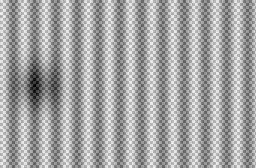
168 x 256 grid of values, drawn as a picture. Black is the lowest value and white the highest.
Stripes running up and down repeat 12 times from left to right. Neither half mirrors the other. There is no overall slope. A single dip lies in the middle left.
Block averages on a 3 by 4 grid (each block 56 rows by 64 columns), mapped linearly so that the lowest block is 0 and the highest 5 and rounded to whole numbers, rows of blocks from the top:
5555
0555
5555
